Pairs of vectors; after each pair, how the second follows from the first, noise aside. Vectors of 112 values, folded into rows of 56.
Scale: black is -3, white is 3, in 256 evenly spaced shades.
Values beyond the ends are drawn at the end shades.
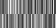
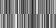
shuffled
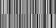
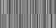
shrunk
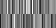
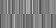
shrunk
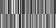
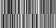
shuffled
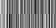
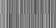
shrunk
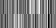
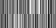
copied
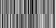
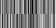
copied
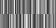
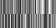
shuffled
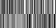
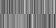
shrunk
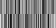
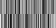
copied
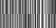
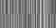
shrunk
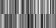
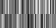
copied
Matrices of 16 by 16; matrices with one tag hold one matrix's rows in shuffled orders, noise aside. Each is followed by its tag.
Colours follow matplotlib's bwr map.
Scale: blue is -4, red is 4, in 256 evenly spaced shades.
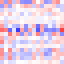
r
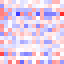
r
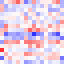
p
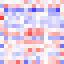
p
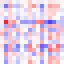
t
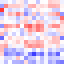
p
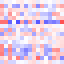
r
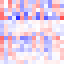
r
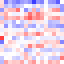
p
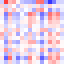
t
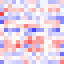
p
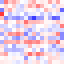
p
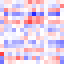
p
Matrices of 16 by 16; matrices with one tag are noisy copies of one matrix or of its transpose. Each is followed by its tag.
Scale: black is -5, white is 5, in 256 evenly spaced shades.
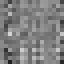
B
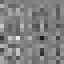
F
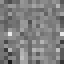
B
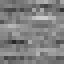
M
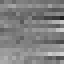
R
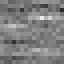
M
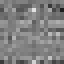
B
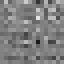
F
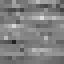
M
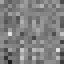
B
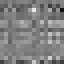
B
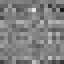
B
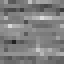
M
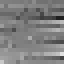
R
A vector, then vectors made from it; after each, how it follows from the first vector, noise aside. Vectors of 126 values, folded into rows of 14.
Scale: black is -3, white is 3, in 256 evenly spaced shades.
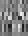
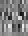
negated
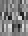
negated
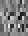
sign-scrambled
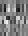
reversed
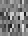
sign-scrambled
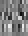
negated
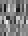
reversed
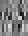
negated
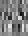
negated
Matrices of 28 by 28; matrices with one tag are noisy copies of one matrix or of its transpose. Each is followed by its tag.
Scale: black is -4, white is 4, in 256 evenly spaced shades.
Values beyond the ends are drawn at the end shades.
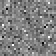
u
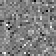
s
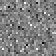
u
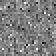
u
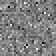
u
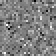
s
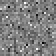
u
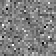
u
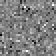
s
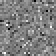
s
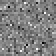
u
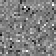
s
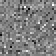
s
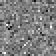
s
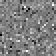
s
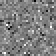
s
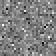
u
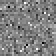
u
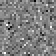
s
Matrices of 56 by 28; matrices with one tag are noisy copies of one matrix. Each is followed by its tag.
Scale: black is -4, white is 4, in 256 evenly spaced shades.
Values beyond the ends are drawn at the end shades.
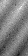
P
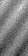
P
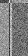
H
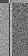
H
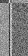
H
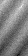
P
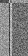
H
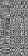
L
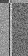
H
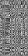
L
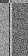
H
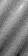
P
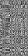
L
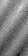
P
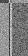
H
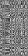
L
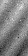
P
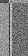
H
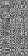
L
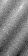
P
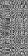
L
